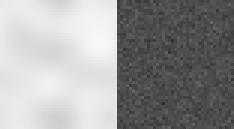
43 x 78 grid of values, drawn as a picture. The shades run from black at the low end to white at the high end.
It is made of 1 by 2 panels. Panel 1,1: very high, smooth, faint in contrast. Panel 1,2: low, fine-grained, faint in contrast.
